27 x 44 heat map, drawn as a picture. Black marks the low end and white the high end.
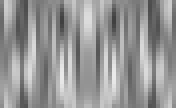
The centre is the roughest part. The grain runs up and down. The left and right halves mirror each other.
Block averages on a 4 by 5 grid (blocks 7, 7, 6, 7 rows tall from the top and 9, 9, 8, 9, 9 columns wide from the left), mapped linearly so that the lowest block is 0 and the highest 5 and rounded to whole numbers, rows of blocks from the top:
10501 | 11211 | 43134 | 23332
